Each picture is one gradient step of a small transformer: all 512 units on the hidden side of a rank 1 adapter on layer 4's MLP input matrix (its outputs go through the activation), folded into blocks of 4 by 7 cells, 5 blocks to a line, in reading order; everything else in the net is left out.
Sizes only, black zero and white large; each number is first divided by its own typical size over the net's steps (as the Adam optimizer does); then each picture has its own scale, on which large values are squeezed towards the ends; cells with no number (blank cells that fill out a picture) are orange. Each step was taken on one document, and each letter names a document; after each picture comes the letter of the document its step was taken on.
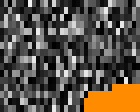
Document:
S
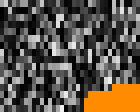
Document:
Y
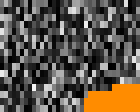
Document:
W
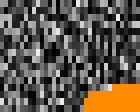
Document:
W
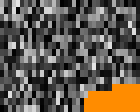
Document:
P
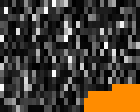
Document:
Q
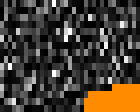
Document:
Q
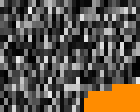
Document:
P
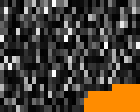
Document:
Q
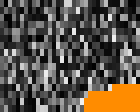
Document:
W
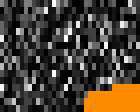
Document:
Q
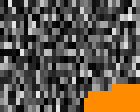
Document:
S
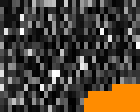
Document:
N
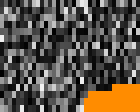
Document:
W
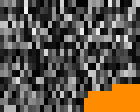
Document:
S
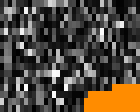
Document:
N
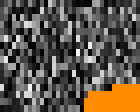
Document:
P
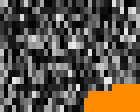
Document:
Y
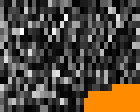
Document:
N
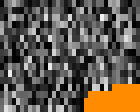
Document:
S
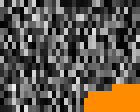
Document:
P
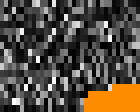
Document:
N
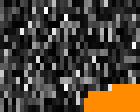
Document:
N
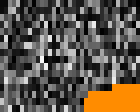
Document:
S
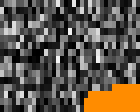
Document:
S
